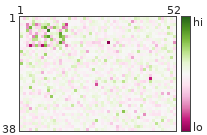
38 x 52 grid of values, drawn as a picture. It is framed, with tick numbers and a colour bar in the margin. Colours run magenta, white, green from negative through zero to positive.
Slope: none. Grain: fine. Roughest part: top left. Stripes: none. Odd patch: rougher, in the top left. Average level on the scale: 50%.
